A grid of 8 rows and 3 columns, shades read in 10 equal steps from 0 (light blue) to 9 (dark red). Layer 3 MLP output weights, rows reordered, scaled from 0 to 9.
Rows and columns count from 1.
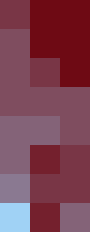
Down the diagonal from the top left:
7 9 9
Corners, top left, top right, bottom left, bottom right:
7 9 0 5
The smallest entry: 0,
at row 8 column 1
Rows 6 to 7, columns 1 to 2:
5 8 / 4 7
